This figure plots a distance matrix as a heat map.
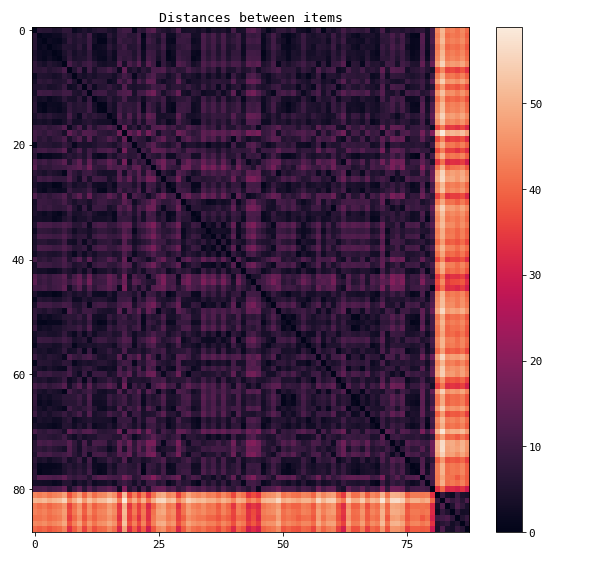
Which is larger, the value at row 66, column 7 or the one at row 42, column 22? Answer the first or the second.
the first
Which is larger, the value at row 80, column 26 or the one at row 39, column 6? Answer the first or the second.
the first
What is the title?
Distances between items
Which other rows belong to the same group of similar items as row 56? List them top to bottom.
0, 1, 2, 3, 4, 5, 6, 7, 8, 9, 10, 11, 12, 13, 14, 15, 16, 17, 18, 19, 20, 21, 22, 23, 24, 25, 26, 27, 28, 29, 30, 31, 32, 33, 34, 35, 36, 37, 38, 39, 40, 41, 42, 43, 44, 45, 46, 47, 48, 49, 50, 51, 52, 53, 54, 55, 57, 58, 59, 60, 61, 62, 63, 64, 65, 66, 67, 68, 69, 70, 71, 72, 73, 74, 75, 76, 77, 78, 79, 80
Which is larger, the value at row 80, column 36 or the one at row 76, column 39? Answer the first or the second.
the first
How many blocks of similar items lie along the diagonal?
2
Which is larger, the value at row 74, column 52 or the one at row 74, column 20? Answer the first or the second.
the first
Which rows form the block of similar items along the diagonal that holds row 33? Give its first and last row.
0 to 80
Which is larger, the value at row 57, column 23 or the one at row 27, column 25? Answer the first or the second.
the first
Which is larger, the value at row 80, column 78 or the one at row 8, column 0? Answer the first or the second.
the first
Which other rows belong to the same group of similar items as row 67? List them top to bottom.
0, 1, 2, 3, 4, 5, 6, 7, 8, 9, 10, 11, 12, 13, 14, 15, 16, 17, 18, 19, 20, 21, 22, 23, 24, 25, 26, 27, 28, 29, 30, 31, 32, 33, 34, 35, 36, 37, 38, 39, 40, 41, 42, 43, 44, 45, 46, 47, 48, 49, 50, 51, 52, 53, 54, 55, 56, 57, 58, 59, 60, 61, 62, 63, 64, 65, 66, 68, 69, 70, 71, 72, 73, 74, 75, 76, 77, 78, 79, 80
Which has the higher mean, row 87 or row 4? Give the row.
87
